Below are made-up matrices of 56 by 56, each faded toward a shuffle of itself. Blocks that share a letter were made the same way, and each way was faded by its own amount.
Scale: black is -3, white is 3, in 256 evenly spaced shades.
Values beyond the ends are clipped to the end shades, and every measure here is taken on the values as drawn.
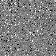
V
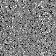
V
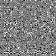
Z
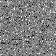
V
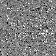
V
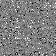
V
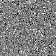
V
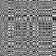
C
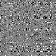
Z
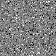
V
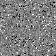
V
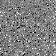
V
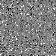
V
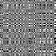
C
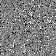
V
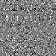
Z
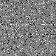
V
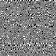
Z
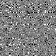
Z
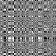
C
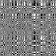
C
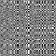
C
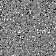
V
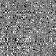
Z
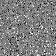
V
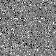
V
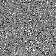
V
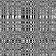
C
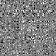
Z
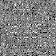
Z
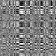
C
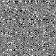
Z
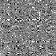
Z
